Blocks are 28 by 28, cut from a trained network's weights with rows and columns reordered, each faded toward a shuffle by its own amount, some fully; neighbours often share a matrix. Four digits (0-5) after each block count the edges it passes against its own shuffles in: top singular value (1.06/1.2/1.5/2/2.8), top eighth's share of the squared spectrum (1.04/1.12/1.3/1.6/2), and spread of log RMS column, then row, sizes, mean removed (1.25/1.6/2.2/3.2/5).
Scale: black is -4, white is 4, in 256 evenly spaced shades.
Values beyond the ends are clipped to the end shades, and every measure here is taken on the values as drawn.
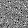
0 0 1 0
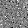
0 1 1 0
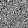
2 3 0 0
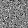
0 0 0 0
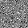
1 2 0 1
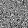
1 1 0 0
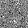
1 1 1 0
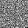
2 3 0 1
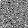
0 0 0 0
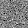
1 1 0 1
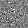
0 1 0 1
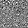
2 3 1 1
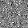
1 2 0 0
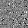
2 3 1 1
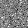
0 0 0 0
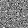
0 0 0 0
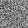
2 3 0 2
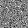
0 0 0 0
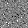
0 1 0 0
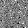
0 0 1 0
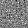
1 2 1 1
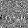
2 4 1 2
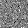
0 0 0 0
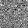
2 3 0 1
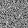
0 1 0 0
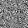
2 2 0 1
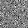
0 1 0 0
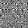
3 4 0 2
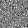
0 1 0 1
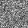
1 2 0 1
